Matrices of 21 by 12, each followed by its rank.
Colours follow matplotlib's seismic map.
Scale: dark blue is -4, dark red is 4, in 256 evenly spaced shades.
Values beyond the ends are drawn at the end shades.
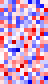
full rank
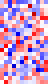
full rank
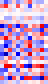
two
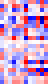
two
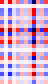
one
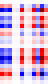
one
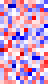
full rank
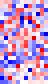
full rank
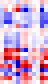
two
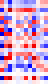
two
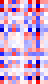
two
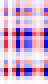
one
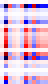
one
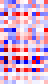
two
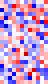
full rank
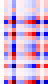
one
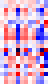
two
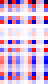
one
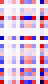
one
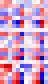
two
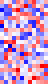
full rank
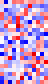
full rank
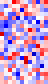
full rank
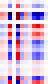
one
